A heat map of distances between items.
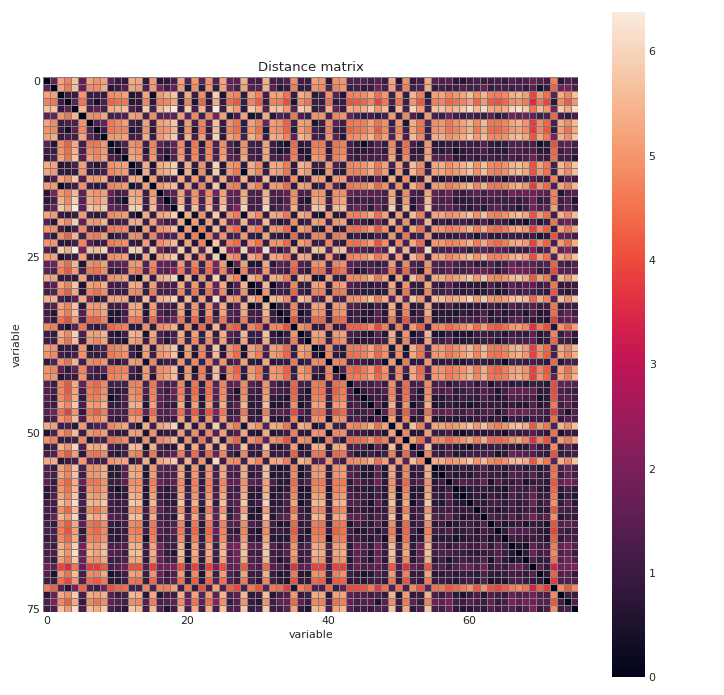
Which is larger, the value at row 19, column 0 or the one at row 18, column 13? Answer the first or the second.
the second
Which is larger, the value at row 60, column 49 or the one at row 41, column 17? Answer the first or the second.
the first
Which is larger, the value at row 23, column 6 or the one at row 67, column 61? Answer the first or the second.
the first
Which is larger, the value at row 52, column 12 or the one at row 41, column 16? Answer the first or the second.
the first
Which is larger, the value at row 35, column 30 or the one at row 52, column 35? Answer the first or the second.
the second
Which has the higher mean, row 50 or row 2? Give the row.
2
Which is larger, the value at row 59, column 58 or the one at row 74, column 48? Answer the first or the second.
the second
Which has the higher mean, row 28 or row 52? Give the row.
28
